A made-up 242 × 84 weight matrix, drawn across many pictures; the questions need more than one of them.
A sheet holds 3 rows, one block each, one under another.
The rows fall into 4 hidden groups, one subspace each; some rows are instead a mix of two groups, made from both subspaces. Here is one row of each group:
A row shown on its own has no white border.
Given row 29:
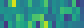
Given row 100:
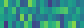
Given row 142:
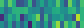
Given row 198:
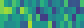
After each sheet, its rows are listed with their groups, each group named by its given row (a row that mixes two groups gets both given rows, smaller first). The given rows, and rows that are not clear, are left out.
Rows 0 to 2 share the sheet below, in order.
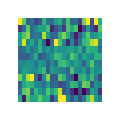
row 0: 29 and 100
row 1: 198
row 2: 29 and 100
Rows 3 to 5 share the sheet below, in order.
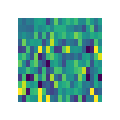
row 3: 100
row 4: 100
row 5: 142
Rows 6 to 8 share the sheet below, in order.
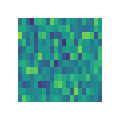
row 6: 29 and 142
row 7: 29
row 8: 198
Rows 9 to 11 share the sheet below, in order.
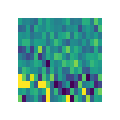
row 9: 29
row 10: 100 and 198
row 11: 198
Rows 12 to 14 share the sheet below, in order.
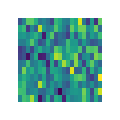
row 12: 29
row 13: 198
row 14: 29 and 198
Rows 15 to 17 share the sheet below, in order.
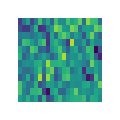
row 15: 198
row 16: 29 and 100
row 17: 100
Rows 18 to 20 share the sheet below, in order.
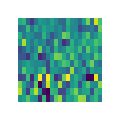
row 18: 29
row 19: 198
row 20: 100
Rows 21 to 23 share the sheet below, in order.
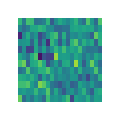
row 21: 142
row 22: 142 and 198
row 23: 198
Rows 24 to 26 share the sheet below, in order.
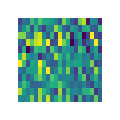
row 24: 29 and 142
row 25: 142
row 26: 142
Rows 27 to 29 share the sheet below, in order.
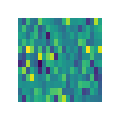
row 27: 100
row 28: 142
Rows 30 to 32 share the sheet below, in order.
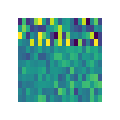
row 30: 142
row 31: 198
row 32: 198
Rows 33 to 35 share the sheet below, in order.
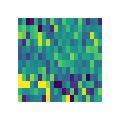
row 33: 142
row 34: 198
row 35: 198
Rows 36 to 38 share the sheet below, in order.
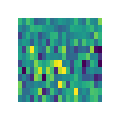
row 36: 142
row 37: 29
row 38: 100
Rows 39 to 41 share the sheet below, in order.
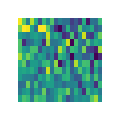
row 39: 198
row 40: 198
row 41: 29
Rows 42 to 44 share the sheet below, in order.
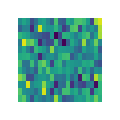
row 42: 29
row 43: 29 and 142
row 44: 29 and 198
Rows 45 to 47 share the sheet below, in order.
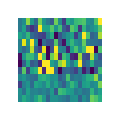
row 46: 100
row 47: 29 and 198
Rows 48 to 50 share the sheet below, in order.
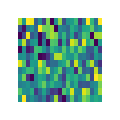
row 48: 142
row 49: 142 and 198
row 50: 29
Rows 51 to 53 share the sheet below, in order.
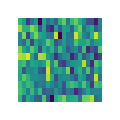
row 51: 142 and 198
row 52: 198
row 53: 100
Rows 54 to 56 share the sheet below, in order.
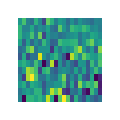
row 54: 100
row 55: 29
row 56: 29
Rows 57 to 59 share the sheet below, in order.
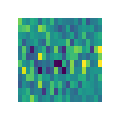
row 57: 198
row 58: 29
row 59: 29 and 142
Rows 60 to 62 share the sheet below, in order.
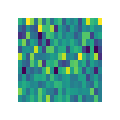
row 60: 142
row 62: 142
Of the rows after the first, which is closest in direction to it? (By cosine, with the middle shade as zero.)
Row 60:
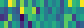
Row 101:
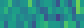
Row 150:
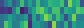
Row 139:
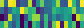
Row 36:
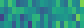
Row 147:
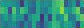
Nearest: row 139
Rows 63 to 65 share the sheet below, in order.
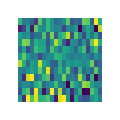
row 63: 29
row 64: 142
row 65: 29
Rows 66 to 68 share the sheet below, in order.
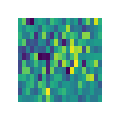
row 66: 29
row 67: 142 and 198
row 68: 100
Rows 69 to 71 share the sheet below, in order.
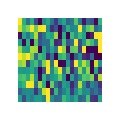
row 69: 142 and 198
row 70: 198
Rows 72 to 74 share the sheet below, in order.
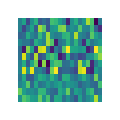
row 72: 100
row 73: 100
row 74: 29 and 142
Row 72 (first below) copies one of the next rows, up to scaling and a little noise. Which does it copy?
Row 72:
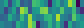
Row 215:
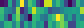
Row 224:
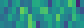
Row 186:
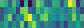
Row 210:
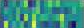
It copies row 224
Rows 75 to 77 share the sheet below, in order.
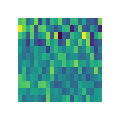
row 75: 29 and 198
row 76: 100
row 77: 198
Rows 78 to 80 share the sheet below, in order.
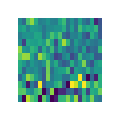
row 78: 29
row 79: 198
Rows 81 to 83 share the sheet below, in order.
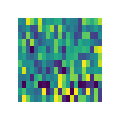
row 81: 142
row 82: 29
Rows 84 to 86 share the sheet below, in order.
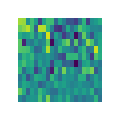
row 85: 100
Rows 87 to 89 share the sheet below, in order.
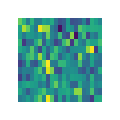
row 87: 198
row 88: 100
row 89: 100 and 142
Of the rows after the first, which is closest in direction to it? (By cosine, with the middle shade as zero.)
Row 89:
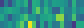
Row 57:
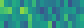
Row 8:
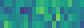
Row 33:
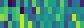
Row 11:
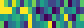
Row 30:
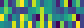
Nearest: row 33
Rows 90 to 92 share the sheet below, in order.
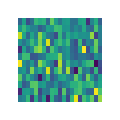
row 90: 142
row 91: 142
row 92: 142
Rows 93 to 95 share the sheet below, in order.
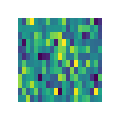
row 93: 29
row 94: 198
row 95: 142 and 198
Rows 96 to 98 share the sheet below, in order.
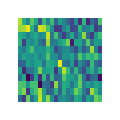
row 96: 198
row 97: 29 and 198
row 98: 142
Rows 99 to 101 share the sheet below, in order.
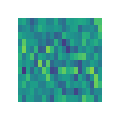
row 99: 29
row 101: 100
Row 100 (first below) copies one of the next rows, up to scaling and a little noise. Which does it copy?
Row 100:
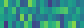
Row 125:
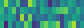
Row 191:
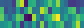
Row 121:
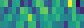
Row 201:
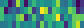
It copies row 125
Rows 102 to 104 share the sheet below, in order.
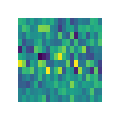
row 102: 198
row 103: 142 and 198
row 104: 198
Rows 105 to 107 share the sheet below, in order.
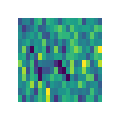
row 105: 100 and 198
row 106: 29
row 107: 100
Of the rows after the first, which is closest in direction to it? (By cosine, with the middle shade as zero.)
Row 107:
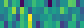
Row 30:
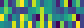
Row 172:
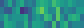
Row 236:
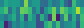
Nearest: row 236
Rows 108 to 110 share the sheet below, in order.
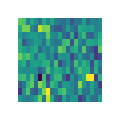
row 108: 198
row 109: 198
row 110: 100
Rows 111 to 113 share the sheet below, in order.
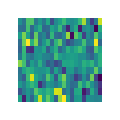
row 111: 29 and 198
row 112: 29 and 142
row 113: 29
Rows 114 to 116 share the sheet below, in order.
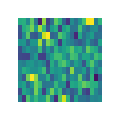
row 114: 100
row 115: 198
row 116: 29
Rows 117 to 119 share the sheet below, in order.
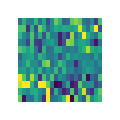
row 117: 29
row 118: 100
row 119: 198
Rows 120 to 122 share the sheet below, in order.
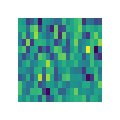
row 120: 142
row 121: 100
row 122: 100
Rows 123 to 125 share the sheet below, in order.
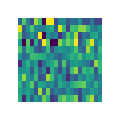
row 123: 100
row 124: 142
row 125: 100
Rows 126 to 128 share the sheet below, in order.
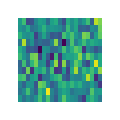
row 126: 29
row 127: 142
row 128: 100
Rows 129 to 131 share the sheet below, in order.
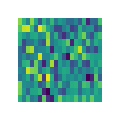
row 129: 198
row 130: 29
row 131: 100
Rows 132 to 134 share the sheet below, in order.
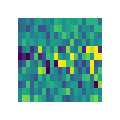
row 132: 198
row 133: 198
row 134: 29
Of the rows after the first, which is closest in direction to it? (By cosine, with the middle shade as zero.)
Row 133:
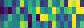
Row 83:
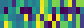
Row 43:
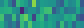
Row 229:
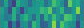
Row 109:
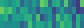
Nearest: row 229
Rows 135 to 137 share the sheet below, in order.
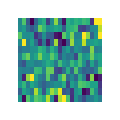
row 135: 29
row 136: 100 and 198
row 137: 29
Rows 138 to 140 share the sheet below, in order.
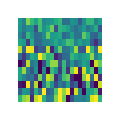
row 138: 29 and 142
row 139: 142
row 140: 29
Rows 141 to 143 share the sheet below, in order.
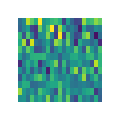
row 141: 142
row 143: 142
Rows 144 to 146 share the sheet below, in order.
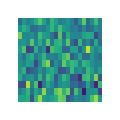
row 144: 142
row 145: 29 and 100
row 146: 29
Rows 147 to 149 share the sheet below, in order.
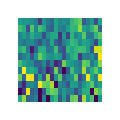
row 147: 29 and 142
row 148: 29
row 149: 142
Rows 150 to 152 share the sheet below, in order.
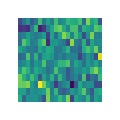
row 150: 198
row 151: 29
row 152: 198
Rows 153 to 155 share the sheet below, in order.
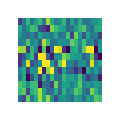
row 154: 100
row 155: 142
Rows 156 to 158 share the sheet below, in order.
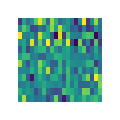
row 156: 142
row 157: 142
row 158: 29
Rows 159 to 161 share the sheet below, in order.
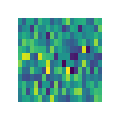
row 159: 29 and 100
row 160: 142 and 198
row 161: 100 and 142
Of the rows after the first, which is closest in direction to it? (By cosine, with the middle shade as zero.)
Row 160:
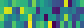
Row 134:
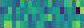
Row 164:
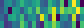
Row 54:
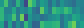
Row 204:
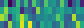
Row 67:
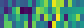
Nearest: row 204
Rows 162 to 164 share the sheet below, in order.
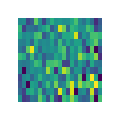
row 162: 100
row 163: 29
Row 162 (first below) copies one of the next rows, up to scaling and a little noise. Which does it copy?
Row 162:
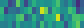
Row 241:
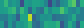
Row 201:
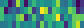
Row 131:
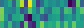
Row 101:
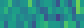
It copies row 201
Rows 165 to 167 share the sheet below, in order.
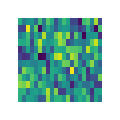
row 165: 29
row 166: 198
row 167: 198
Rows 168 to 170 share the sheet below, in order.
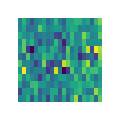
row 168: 29
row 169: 29
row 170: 142
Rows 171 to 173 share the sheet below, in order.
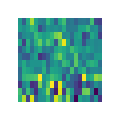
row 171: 29
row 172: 198
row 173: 142
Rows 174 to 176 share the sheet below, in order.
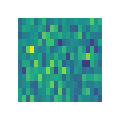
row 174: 100
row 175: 29
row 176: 142
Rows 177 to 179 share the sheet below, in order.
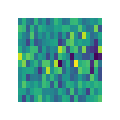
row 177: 29
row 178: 198
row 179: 142 and 198
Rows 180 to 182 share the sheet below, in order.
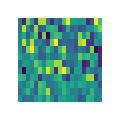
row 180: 100
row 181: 29
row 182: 100
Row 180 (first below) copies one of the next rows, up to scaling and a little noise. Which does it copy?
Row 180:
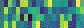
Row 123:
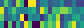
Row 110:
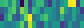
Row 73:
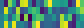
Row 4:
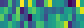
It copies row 73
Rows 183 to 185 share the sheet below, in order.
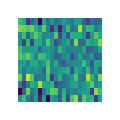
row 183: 142 and 198
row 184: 198
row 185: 142
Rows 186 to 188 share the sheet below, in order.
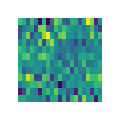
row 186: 100
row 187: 198
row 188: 100 and 142
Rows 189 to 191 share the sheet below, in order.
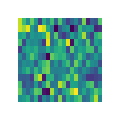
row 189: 198
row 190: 100 and 198
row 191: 100
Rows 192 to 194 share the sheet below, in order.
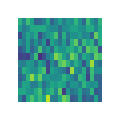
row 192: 142
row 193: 198
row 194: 29 and 142
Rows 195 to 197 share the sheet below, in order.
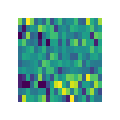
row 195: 142
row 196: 100
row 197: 198
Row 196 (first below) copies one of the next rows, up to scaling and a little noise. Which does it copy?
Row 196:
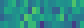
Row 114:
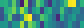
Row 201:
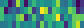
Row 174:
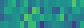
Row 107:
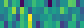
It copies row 174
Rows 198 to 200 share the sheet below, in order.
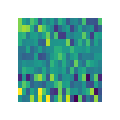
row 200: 142
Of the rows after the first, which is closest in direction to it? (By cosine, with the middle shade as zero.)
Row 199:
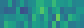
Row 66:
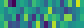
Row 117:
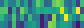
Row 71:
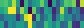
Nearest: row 66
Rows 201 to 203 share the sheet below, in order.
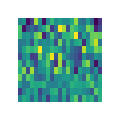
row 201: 100
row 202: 142
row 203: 142
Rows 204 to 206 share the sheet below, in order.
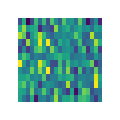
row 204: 142
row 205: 142
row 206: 29 and 100
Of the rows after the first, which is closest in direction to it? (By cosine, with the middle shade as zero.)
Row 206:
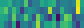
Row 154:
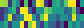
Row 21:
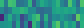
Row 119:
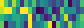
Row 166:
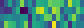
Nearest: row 119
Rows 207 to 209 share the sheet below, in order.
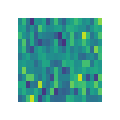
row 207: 29
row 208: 29
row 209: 29
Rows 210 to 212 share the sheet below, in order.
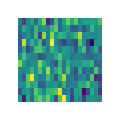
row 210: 100
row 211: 142
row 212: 29
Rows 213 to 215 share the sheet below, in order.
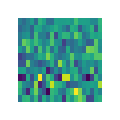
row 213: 29 and 100
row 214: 142 and 198
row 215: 100
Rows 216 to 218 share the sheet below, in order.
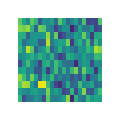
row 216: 198
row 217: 100 and 142
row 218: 198
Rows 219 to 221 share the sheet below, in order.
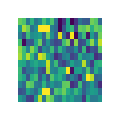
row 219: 198
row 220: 198
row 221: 29 and 100
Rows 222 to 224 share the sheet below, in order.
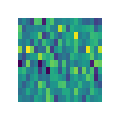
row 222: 100
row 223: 142
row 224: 100
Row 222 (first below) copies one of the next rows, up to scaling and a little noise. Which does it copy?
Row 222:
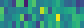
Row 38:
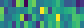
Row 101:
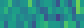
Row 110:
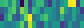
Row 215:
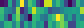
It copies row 38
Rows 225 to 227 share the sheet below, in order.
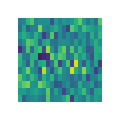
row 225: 29
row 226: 100 and 198
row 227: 198
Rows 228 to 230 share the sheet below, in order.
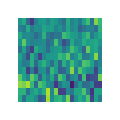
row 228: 29
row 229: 29 and 198
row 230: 198
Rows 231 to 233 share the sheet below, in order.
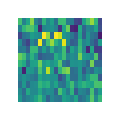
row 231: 29 and 100
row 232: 29 and 142
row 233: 198
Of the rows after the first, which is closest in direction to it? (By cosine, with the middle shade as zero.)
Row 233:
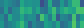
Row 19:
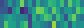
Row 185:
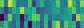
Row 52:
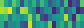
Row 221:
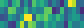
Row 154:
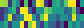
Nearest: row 19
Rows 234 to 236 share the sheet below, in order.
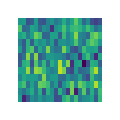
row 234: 100 and 142
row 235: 29
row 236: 29 and 198
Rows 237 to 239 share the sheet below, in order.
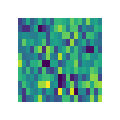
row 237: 198
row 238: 100
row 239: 198
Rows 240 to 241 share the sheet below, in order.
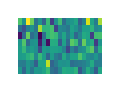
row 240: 142
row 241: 100
